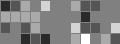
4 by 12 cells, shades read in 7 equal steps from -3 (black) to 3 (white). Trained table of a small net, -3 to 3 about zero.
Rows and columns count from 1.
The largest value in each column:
1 1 1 1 2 0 0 2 3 0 1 2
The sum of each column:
-2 0 -1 1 0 0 0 4 -1 -2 1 1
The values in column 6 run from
0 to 0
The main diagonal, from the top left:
-2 1 -1 -1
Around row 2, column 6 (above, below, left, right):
0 0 0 0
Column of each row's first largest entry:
5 1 8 9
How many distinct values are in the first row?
5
